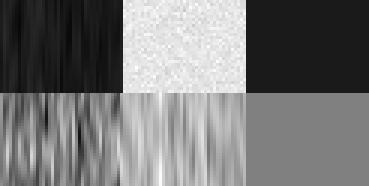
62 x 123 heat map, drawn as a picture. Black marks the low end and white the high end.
It is made of 2 by 3 panels. Panel 1,1: very low, streaked downward, faint in contrast. Panel 1,2: very high, fine-grained, faint in contrast. Panel 1,3: very low, flat. Panel 2,1: middling, streaked downward, strong in contrast. Panel 2,2: high, streaked downward. Panel 2,3: middling, flat.
